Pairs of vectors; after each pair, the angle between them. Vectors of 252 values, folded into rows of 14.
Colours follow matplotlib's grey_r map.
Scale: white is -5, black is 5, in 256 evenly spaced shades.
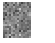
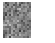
nearly parallel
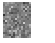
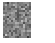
partly opposed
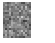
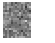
nearly opposite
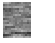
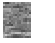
nearly opposite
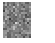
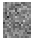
partly opposed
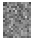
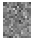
nearly parallel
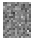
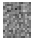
partly opposed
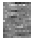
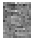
nearly opposite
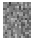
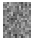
nearly opposite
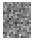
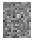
orthogonal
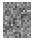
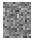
orthogonal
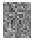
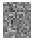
nearly parallel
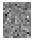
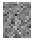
partly aligned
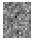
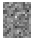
nearly opposite
